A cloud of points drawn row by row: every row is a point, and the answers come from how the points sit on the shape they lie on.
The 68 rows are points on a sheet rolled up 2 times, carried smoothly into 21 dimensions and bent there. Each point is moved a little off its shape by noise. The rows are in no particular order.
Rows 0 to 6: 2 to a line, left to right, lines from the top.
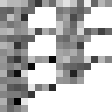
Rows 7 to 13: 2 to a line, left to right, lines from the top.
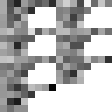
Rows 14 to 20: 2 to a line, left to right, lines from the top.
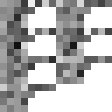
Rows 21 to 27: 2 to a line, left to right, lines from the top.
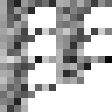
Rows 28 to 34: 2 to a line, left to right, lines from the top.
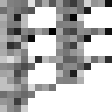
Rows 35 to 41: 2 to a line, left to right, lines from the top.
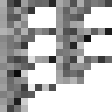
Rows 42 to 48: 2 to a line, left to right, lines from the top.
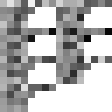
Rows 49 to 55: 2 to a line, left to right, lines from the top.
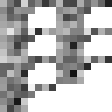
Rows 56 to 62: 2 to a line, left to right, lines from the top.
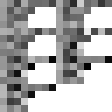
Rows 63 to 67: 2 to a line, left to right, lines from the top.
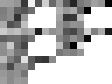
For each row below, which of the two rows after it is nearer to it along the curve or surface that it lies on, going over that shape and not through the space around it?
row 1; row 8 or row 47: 8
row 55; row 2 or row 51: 51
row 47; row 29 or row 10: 29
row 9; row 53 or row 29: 53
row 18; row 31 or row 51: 31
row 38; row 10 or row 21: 21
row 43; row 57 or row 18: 57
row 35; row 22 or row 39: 22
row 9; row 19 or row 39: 19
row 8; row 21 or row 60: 60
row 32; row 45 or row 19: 19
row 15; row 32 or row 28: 32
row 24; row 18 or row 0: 0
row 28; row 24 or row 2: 2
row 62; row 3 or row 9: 3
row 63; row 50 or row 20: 20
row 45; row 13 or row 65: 13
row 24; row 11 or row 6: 6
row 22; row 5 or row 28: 5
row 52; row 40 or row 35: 35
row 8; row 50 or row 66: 66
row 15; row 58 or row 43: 43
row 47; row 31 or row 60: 60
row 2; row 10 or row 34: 10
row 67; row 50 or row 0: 0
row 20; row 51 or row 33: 51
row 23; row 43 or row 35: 43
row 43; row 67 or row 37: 67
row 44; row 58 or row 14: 58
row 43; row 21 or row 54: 21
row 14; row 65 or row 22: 65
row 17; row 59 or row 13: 59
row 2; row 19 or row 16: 19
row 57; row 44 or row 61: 44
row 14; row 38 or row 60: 60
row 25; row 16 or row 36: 16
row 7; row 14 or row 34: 34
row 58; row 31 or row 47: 31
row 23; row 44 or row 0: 0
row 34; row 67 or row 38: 38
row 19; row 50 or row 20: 20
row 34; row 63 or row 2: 2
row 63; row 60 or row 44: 60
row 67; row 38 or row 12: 38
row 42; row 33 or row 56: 33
